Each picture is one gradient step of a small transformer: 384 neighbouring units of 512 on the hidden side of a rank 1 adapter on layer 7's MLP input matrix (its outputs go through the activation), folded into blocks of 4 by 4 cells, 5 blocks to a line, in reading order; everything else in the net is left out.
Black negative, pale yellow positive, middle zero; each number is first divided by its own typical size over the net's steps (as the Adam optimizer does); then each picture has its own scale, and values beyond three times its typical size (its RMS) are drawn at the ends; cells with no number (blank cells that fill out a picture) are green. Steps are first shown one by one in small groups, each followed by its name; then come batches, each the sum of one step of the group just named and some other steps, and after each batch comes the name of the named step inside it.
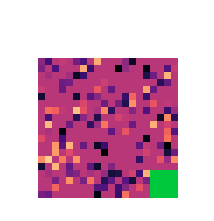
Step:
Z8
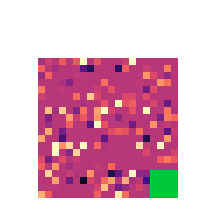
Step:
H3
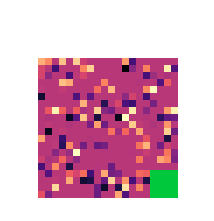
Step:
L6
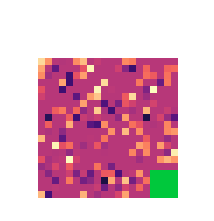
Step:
L6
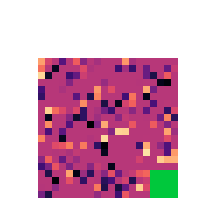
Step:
Z8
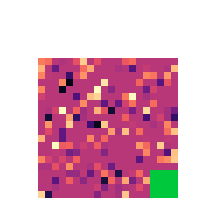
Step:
Z8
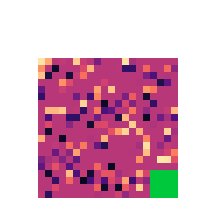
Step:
L6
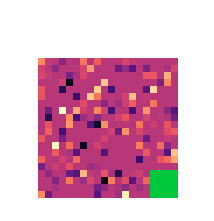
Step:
Z8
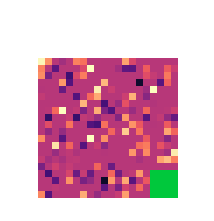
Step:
L6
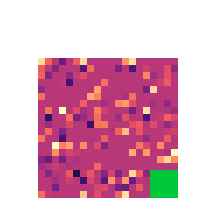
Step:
H3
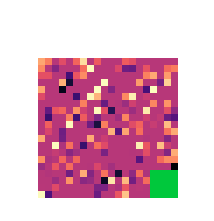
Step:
L6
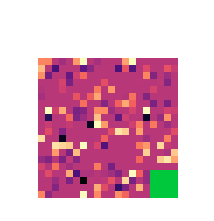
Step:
H3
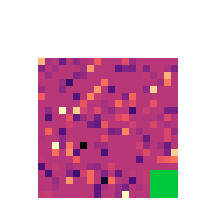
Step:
Z8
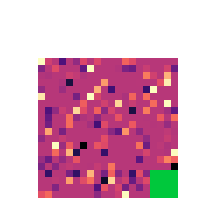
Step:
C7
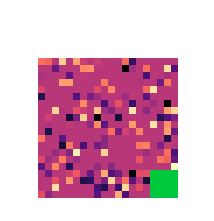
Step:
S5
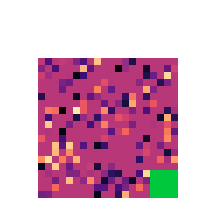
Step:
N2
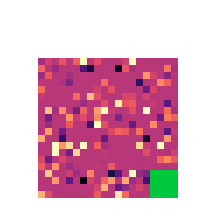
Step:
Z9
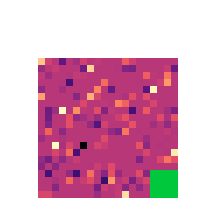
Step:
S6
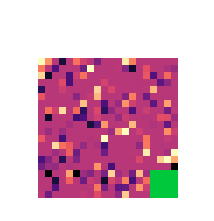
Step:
C7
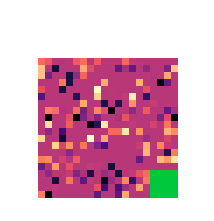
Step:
N2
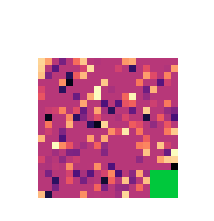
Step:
C7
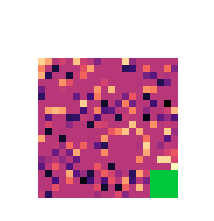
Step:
S5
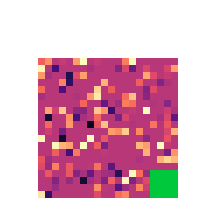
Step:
Z9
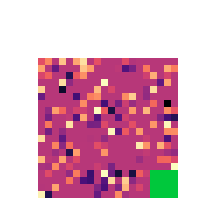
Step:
S5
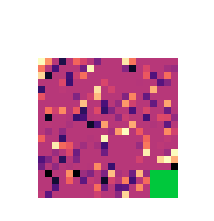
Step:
C7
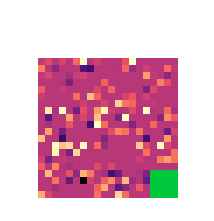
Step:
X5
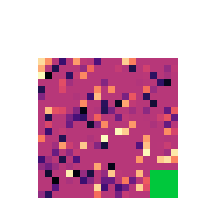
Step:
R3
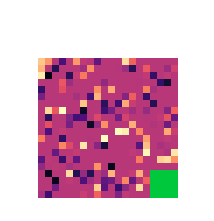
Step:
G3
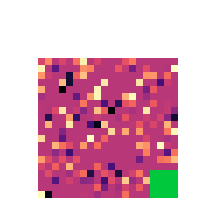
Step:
G3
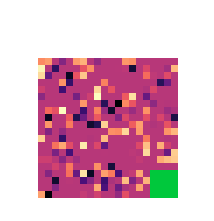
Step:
G3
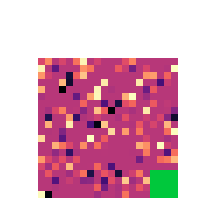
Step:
R3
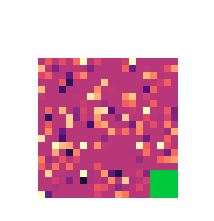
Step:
X5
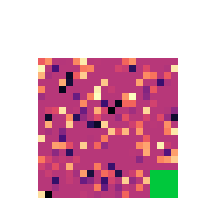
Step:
G3
